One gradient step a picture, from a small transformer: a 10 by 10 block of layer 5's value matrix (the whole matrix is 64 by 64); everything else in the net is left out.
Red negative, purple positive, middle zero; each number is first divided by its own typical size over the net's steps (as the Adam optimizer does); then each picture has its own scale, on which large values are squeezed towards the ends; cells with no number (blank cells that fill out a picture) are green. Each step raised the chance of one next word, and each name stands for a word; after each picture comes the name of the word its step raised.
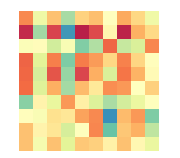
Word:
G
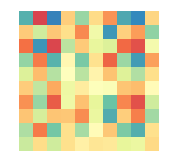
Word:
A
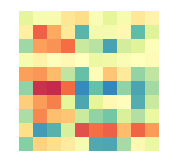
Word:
A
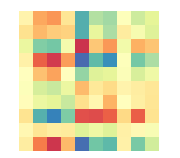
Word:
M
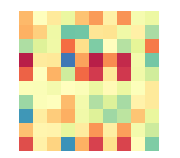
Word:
M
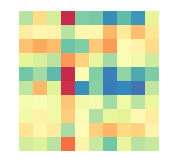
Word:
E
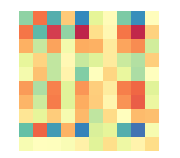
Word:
A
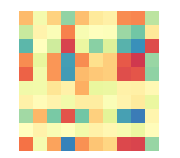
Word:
M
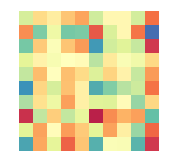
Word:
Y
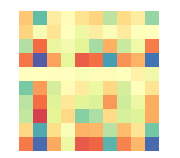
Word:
M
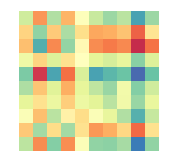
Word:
E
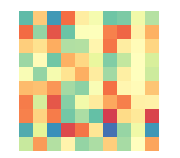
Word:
A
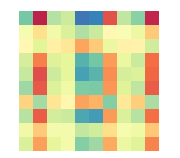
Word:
E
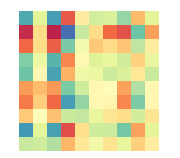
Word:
A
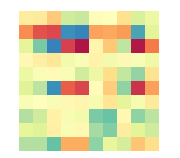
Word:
Y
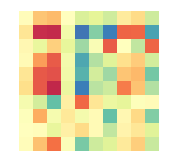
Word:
G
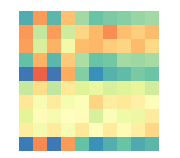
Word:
E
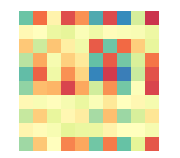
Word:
E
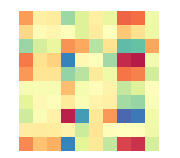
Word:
M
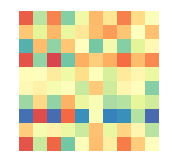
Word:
M
